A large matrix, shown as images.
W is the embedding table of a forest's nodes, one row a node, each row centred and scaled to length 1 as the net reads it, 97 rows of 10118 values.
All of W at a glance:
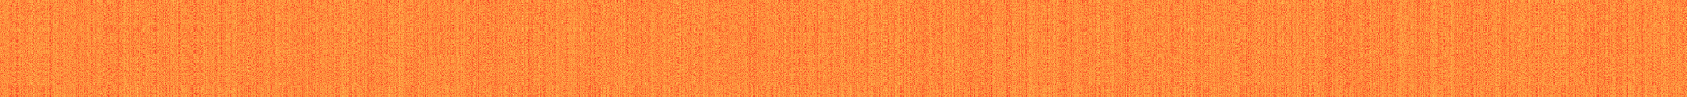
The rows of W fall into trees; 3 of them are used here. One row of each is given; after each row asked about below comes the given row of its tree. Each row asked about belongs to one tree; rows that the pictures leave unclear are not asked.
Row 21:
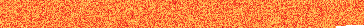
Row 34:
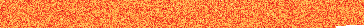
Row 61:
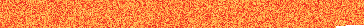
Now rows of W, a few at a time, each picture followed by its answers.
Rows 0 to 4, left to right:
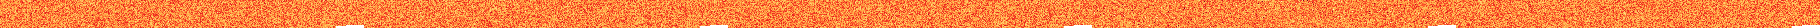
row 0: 21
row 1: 21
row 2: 21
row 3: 34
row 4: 21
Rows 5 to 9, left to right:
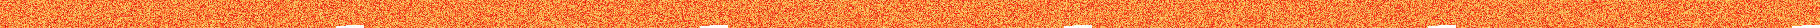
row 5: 61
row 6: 61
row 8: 61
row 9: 61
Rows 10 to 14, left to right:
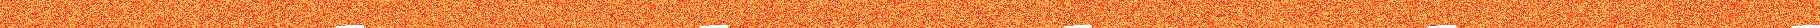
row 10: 61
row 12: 21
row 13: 61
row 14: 61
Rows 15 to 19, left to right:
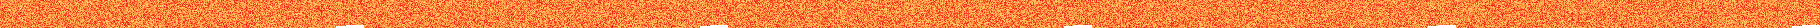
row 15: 21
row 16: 21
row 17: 34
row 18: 21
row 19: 21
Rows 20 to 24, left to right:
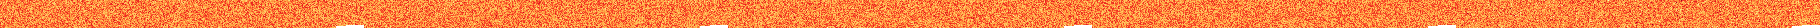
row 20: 61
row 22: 61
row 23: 61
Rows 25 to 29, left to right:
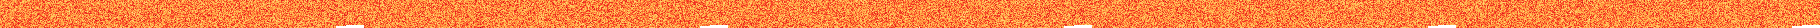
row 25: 21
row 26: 61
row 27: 21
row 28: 21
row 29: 21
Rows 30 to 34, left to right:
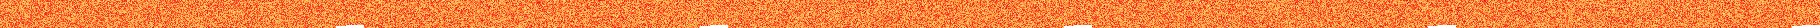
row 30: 21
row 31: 21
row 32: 61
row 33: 34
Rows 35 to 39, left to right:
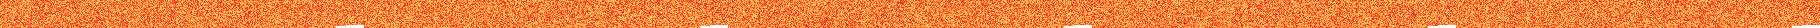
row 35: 21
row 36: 61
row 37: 21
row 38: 21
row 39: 61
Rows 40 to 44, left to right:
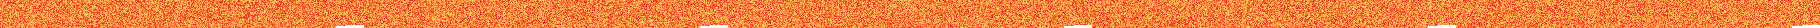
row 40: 61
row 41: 61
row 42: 34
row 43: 21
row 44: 21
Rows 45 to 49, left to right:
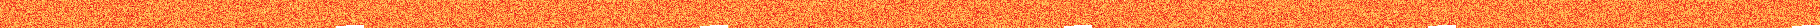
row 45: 61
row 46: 61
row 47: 21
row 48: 34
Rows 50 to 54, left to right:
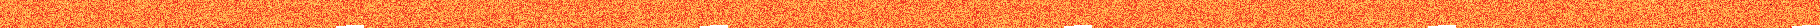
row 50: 21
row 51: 21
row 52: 21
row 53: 21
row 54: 34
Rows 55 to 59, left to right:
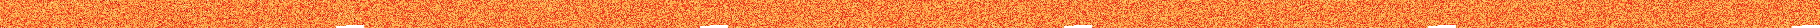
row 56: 34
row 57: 61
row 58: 61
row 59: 21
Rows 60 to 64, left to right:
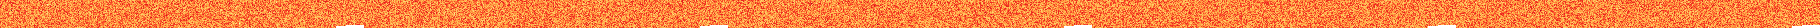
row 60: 61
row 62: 61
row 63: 21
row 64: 21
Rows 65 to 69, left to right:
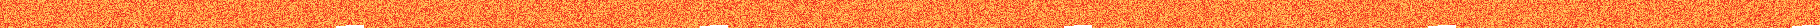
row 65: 61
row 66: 21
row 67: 34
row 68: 61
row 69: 61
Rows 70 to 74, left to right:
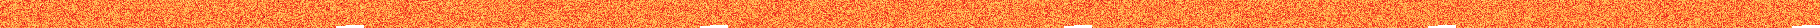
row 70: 34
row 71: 21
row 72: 21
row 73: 61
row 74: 61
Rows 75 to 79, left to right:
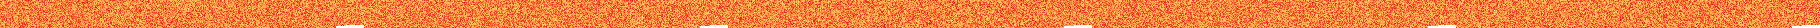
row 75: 34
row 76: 21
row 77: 61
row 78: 21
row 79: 61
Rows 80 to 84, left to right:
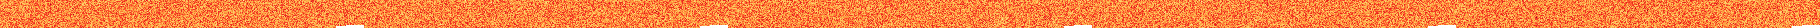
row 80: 21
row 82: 21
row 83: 21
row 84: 21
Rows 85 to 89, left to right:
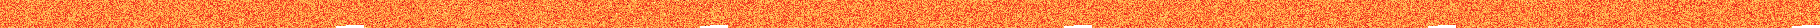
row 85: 61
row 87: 61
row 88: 61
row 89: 61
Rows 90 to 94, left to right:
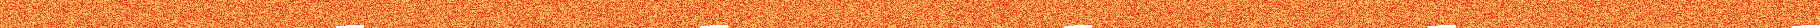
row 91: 61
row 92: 61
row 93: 21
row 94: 61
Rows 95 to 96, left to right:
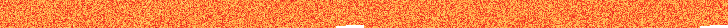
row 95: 61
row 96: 61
